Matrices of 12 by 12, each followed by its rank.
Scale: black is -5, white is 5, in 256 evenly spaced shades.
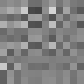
two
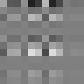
one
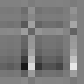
one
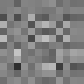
two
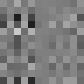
two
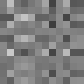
two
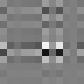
one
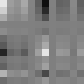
one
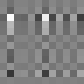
one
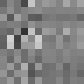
two
